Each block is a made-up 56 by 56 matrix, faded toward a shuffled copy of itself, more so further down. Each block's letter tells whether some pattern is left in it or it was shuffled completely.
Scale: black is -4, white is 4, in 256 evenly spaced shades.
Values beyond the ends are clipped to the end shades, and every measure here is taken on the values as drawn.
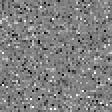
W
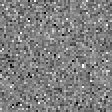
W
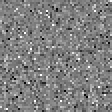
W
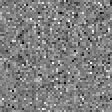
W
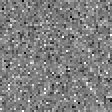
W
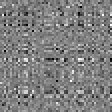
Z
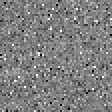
W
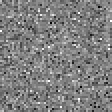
W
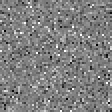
W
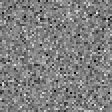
W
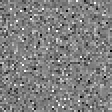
W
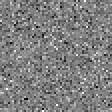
W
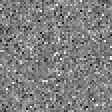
W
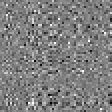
Z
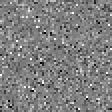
W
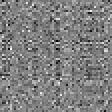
Z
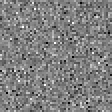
W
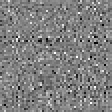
Z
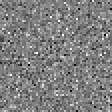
W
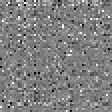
Z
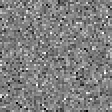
W
